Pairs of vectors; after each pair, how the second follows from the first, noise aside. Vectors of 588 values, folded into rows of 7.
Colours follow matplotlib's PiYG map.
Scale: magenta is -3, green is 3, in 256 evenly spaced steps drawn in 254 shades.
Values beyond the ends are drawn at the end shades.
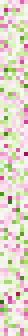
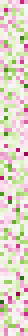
copied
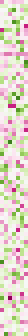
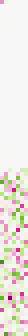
partly zeroed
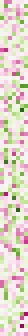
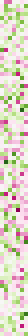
sign-scrambled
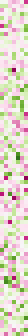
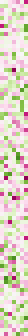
copied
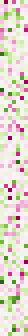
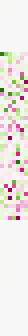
partly zeroed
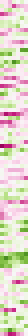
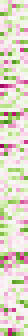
sign-scrambled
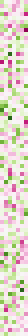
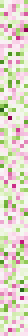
sign-scrambled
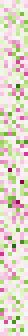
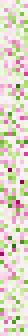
copied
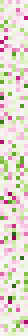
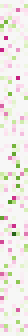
partly zeroed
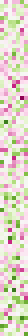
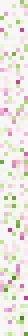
partly zeroed
